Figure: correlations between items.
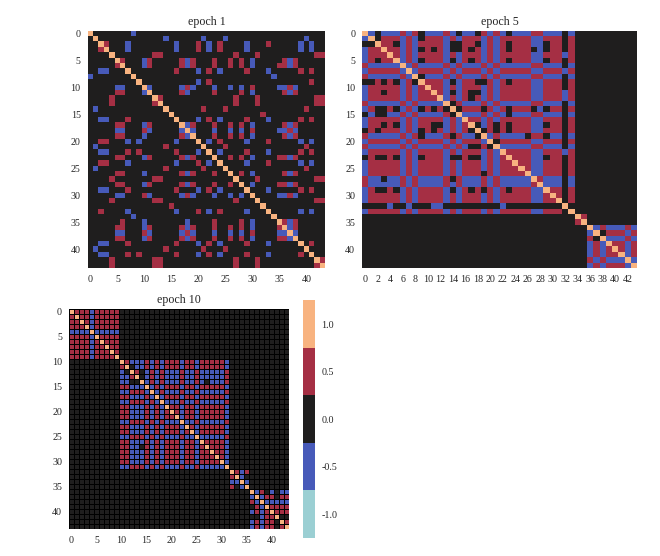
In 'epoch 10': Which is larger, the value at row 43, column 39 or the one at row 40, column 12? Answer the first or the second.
the first
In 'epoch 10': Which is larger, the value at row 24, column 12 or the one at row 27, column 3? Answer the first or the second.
the second
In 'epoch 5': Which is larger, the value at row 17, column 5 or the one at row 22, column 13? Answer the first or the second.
the first
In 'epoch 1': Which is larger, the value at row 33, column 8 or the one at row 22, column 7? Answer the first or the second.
the second
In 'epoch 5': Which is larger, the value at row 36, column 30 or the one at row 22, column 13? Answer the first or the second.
the first
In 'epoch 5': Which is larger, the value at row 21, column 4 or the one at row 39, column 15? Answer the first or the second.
the second
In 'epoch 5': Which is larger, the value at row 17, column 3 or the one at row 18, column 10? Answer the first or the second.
the second
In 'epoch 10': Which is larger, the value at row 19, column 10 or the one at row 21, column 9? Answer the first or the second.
the first
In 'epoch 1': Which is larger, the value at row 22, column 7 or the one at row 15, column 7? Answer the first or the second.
the first
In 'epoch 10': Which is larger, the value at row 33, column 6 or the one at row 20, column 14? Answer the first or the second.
the first
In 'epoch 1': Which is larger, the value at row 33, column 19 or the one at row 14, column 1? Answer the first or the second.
the first
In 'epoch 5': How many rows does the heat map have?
44
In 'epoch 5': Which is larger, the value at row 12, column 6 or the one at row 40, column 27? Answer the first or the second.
the second
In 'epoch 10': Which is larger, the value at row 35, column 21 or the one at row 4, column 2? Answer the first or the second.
the first
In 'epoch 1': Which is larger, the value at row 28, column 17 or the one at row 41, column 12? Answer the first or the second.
the first
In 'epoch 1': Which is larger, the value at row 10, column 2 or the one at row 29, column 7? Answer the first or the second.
the second
